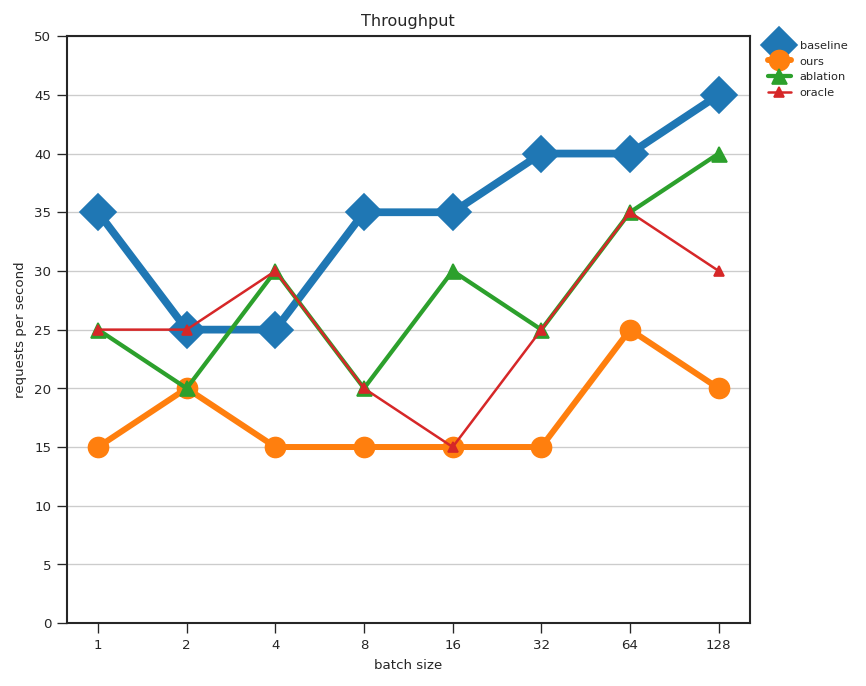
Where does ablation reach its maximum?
128
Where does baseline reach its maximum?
128
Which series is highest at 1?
baseline
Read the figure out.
Title: Throughput
x-axis: batch size, ticks 1 2 4 8 16 32 64 128
y-axis: requests per second, ticks 0 5 10 15 20 25 30 35 40 45 50
Legend: baseline, ours, ablation, oracle
Values:
baseline: 35 25 25 35 35 40 40 45
ours: 15 20 15 15 15 15 25 20
ablation: 25 20 30 20 30 25 35 40
oracle: 25 25 30 20 15 25 35 30
